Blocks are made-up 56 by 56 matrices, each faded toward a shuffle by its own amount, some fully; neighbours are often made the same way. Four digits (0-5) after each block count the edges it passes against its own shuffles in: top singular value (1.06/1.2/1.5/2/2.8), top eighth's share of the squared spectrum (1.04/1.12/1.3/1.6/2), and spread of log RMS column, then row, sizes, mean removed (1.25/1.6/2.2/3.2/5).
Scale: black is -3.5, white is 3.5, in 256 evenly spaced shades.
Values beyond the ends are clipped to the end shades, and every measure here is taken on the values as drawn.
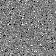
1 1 0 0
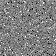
0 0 0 0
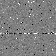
3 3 0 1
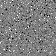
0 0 0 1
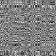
4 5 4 3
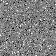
0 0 0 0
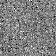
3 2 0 0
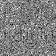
3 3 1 1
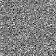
3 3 2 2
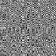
4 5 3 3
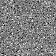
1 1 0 0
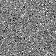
0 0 0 0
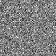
3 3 1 1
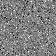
0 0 0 0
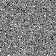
0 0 0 0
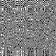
4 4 2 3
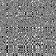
4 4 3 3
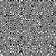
4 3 2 2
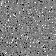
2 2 0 0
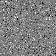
3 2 0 0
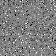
3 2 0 1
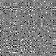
4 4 2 2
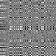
5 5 3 4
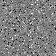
1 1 0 0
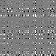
4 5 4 4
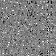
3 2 1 0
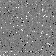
1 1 0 0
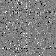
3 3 1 1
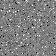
0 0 0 0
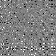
4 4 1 2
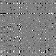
4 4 2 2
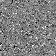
2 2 0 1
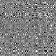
4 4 2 3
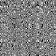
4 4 2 2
